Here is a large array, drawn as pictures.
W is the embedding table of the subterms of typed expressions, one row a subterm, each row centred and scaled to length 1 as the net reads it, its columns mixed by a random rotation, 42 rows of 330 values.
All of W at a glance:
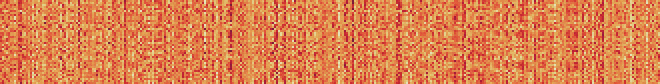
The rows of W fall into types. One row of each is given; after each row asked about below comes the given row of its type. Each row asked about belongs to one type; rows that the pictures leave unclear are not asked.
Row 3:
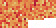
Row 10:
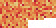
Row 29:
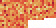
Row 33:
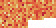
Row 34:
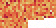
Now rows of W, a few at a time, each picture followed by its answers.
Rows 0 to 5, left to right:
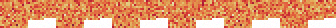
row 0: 33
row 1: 29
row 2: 10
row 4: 33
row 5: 34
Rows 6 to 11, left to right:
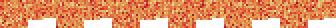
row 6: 33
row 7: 10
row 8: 3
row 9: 3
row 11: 3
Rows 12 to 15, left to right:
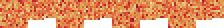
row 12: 29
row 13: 29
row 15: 10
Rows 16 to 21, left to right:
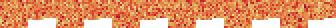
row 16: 33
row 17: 33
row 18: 34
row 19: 29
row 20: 33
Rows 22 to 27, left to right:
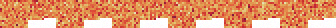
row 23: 33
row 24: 29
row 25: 33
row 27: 3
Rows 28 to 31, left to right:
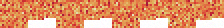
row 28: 29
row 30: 3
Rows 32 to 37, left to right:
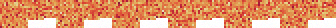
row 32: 10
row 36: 3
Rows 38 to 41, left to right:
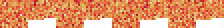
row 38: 3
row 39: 29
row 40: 3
